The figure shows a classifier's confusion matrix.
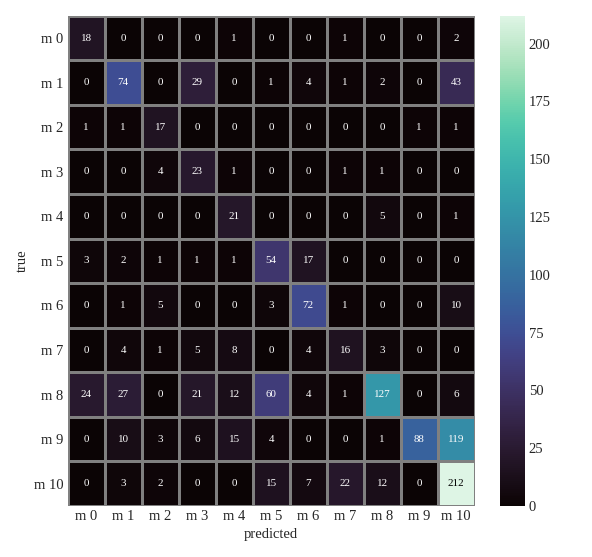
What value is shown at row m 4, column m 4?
21
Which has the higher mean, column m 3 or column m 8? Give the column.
m 8
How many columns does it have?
11
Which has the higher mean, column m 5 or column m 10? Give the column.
m 10
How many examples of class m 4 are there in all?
27
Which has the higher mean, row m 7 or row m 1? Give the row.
m 1
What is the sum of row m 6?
92
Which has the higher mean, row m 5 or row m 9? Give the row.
m 9
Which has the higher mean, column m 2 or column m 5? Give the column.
m 5
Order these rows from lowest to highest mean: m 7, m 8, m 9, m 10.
m 7, m 9, m 10, m 8
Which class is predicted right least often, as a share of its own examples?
m 9
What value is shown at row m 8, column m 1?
27
